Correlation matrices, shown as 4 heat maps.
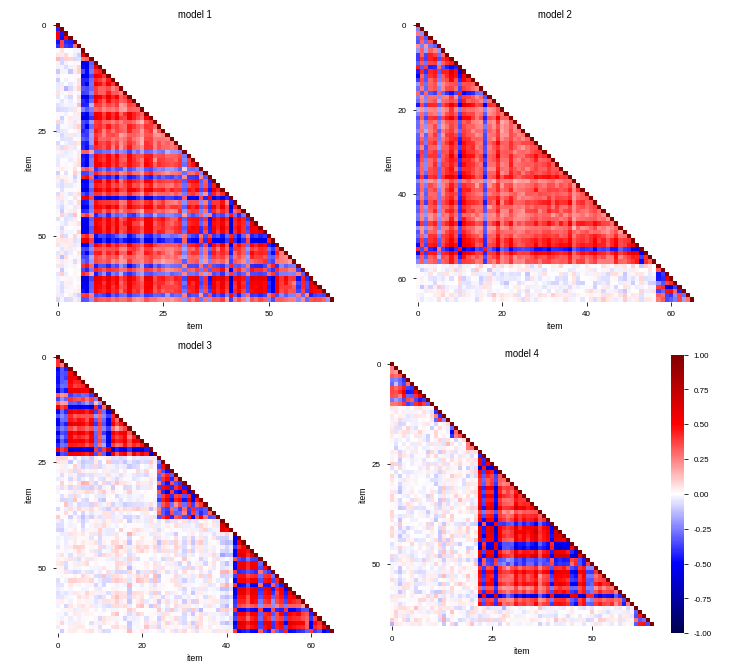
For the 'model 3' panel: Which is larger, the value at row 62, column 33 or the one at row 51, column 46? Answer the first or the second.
the first
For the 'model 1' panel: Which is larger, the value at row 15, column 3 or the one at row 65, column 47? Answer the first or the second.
the second
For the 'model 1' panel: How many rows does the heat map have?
66
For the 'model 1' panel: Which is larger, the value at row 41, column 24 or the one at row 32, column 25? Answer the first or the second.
the second
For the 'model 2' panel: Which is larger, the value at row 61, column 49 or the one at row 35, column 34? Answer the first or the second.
the second
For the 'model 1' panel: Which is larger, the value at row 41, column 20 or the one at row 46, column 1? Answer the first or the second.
the second
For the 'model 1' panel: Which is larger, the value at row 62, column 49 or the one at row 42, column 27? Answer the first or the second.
the first
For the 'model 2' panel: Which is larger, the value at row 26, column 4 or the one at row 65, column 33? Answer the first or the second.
the first
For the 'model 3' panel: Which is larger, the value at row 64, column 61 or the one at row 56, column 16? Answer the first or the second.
the first
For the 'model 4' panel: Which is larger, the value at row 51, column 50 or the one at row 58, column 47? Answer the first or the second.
the first
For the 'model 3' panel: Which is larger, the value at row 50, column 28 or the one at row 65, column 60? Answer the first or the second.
the second
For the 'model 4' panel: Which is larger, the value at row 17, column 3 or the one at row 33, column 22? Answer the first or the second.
the second
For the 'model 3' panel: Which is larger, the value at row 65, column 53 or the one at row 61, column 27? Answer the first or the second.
the second
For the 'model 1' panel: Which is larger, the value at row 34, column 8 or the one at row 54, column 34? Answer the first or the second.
the first
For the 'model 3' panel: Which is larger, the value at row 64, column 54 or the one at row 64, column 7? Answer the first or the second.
the second
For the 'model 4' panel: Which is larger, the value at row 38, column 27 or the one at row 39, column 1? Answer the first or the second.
the first
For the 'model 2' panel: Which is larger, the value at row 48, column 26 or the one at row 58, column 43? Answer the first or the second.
the first
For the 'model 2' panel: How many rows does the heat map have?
66
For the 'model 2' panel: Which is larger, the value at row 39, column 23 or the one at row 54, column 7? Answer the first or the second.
the second
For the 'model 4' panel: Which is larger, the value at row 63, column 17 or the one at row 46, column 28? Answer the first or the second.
the first
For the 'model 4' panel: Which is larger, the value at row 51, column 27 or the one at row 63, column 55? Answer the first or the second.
the first
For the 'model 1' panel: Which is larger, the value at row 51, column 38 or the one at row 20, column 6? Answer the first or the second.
the second
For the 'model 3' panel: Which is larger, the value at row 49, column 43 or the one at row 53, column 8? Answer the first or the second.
the first
